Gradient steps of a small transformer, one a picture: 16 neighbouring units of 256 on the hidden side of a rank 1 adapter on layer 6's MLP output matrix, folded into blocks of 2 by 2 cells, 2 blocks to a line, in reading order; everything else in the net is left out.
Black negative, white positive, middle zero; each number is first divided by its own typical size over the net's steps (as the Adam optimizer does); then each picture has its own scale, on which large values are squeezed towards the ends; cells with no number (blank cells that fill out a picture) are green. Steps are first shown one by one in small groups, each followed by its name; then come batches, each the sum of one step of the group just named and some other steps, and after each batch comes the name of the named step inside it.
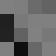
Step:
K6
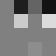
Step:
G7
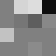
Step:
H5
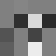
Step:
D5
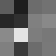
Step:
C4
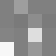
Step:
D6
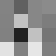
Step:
D6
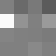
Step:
G7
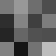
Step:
K6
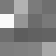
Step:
D5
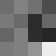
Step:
D5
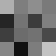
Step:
K6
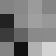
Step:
K6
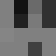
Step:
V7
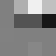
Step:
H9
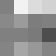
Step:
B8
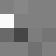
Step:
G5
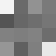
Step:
V7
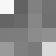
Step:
V7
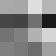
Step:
H9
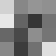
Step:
G5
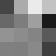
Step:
H9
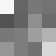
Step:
V7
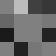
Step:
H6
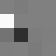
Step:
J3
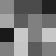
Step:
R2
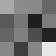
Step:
H6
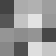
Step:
H6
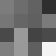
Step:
R2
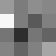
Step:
J3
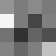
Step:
J3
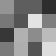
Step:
R2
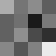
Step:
R2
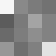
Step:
H6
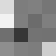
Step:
J3
